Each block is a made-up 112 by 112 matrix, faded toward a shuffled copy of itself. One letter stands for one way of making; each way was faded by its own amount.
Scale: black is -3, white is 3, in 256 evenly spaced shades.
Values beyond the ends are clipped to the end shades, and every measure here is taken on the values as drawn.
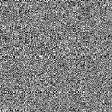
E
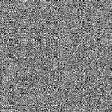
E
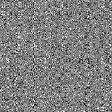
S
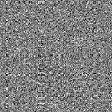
E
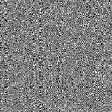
S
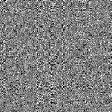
E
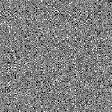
S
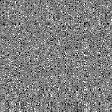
S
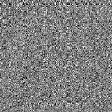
E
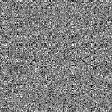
E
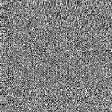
E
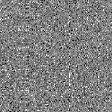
S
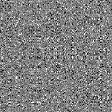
S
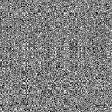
E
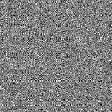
E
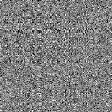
E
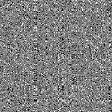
S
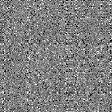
S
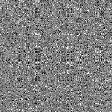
S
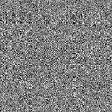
E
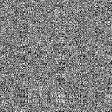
E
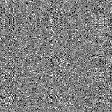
S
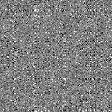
S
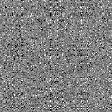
S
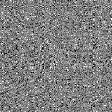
S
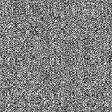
E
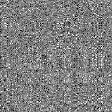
S
